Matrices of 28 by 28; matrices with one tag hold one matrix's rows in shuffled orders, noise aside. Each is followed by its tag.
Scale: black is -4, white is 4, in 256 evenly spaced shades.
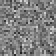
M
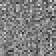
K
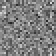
K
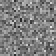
M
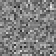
M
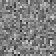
M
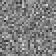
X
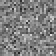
M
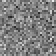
K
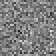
M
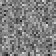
X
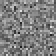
M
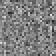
K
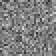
X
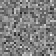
M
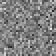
K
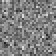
X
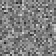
X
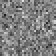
X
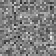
M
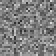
M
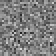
M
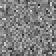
K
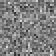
M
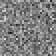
K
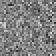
K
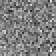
K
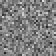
X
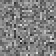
M
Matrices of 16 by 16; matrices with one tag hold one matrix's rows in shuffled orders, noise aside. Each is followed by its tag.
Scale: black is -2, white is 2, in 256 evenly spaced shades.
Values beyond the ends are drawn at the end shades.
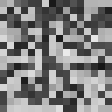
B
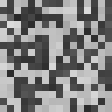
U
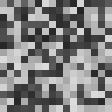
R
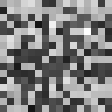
B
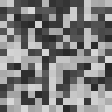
B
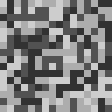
U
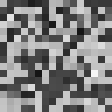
B
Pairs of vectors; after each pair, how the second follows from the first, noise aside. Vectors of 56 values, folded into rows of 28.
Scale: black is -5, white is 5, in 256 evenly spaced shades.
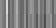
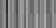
negated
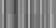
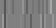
partly zeroed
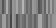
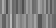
negated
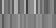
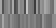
negated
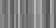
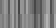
negated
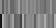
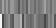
negated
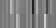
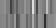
negated
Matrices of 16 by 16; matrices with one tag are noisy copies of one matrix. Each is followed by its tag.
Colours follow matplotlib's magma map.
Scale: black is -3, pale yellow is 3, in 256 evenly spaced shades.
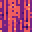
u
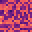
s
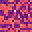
s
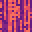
u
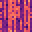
u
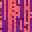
u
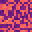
s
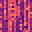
u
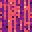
u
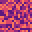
s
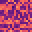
s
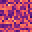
s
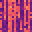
u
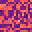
s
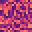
s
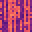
u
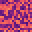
s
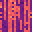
u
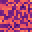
s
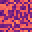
s
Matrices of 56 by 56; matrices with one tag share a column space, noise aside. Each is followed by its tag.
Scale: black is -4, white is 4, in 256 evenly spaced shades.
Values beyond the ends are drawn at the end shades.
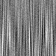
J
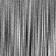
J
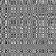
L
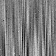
J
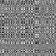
L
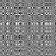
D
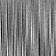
J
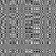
L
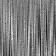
J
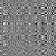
D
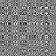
D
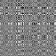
D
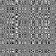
L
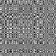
L
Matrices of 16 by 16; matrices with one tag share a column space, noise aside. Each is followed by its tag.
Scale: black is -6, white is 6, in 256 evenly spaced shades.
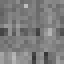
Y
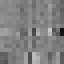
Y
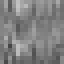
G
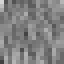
G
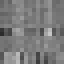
Y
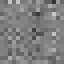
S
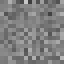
S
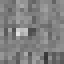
Y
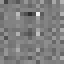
S
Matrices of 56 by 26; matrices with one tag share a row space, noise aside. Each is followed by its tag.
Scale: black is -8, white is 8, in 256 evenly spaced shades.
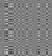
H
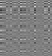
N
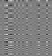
H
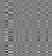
H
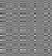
N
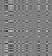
H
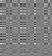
N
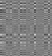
N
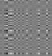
H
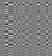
H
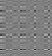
N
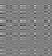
N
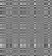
N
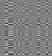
H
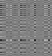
N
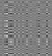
H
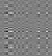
H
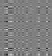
H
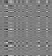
H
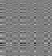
N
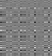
N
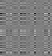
N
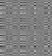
N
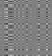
H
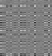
N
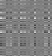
N
